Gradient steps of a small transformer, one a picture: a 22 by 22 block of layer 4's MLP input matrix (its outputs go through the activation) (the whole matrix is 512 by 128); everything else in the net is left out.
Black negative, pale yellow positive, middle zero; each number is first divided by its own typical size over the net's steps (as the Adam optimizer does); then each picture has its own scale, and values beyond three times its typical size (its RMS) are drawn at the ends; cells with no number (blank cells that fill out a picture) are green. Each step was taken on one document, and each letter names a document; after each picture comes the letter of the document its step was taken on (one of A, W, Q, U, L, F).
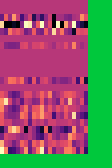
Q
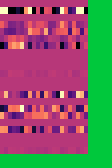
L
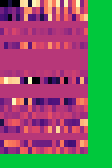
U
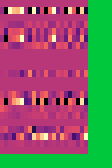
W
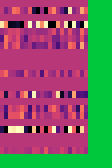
W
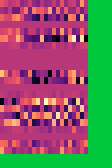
U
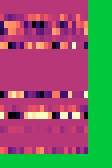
L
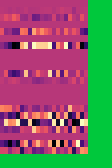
U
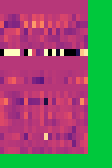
Q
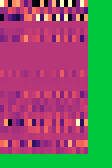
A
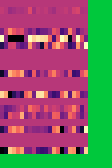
L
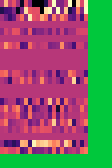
U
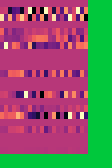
W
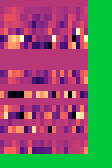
W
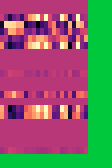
L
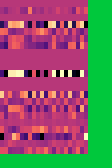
W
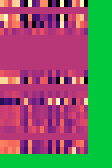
U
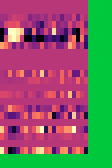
Q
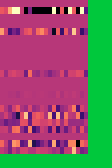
A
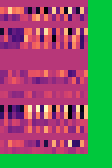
A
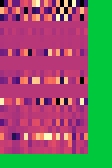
A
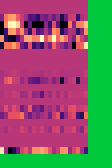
Q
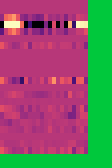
Q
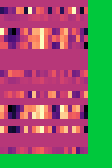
L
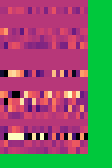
W
